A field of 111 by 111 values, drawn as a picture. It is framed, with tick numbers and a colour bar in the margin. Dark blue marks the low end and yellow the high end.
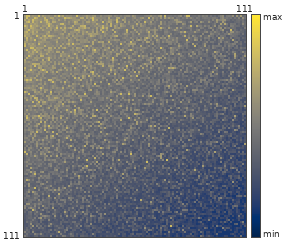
Ninth with the lowest average: bottom right. Grain: fine. Ninth with the highest average: top left. Slope: up to the top left. Mirror symmetry: none. Stripes: none.
